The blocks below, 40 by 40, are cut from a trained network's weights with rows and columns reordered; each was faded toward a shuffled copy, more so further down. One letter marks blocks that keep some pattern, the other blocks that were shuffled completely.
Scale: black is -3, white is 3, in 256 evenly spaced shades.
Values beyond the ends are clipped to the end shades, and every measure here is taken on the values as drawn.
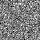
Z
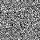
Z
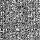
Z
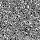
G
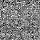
Z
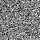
G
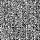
Z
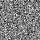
G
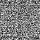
Z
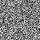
Z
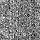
Z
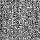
Z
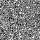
G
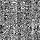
Z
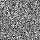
G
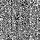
Z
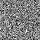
G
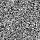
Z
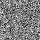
G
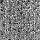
Z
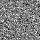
G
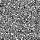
G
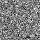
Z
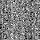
Z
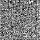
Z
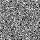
G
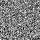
G
